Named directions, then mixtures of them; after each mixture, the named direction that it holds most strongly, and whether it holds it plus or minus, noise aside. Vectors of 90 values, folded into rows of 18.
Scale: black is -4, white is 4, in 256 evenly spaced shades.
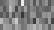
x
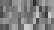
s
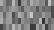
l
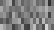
l, minus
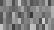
l, minus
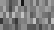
x, minus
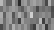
l, plus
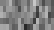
s, minus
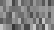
l, minus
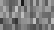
x, minus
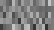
l, plus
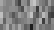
l, plus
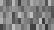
l, plus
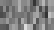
s, plus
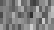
l, minus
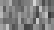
s, minus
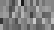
x, minus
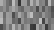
l, plus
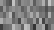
l, plus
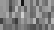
x, minus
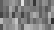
x, plus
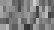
s, minus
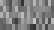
x, minus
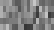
s, minus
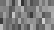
l, minus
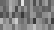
x, plus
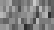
s, minus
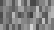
l, minus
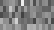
x, plus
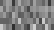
l, minus
